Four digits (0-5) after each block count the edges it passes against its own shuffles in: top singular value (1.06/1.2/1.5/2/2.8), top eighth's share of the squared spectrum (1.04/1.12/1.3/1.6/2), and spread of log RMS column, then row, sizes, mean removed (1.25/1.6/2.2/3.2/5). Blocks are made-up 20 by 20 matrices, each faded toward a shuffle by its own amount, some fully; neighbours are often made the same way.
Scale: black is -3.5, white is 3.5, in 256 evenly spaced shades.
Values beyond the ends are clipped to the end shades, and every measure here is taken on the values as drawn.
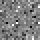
0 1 0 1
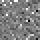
0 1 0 0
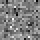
0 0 0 0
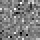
0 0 0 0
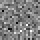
0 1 0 0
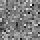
2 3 1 0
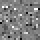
1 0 1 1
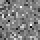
0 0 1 0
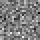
1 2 0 0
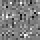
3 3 1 1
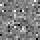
1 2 0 0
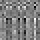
4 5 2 2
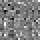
3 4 1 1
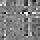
3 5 2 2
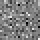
2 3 1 0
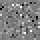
0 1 0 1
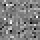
2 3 1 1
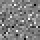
1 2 0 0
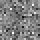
0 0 0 0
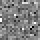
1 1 0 0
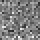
0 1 0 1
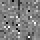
1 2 1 0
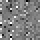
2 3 1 0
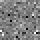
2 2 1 0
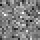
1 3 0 0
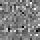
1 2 0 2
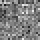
3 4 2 1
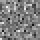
2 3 1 0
